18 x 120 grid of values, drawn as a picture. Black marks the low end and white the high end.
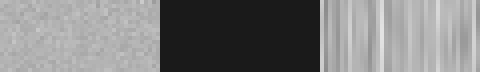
It is made of 1 by 3 panels. Panel 1,1: high, fine-grained, faint in contrast. Panel 1,2: very low, flat. Panel 1,3: high, streaked downward.
